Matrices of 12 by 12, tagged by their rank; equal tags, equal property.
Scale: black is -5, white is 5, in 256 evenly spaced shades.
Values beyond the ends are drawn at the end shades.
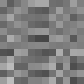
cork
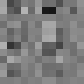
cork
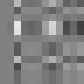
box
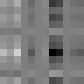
box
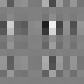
box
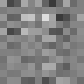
cork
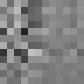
cork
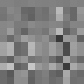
cork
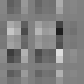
box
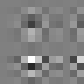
box
